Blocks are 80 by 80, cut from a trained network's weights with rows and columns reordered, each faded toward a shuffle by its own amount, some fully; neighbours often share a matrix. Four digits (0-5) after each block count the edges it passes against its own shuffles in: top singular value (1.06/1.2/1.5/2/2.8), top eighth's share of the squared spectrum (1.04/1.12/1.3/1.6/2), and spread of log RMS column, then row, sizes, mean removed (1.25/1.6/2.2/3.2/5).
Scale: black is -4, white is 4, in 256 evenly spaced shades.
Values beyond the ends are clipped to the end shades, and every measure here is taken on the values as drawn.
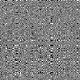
5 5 3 3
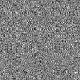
4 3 1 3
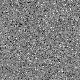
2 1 0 0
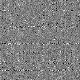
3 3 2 2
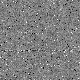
1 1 0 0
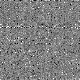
3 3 1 2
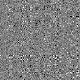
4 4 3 2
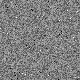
0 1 0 0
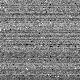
4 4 1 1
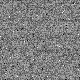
1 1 0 0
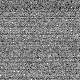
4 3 0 1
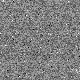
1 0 0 0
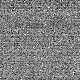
3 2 0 0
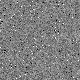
0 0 0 0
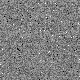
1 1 0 0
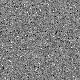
0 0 0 0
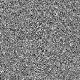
3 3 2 1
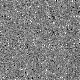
1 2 0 1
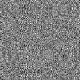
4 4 2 2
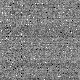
2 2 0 0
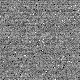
2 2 0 0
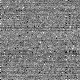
3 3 1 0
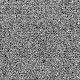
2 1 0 0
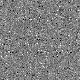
2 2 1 2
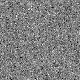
1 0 0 0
